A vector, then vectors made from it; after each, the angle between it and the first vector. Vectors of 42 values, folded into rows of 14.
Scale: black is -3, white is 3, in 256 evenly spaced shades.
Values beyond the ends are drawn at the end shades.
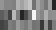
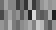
orthogonal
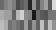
nearly opposite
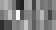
orthogonal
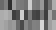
partly opposed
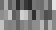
nearly opposite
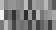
orthogonal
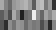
nearly parallel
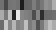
partly opposed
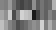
nearly opposite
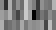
partly opposed
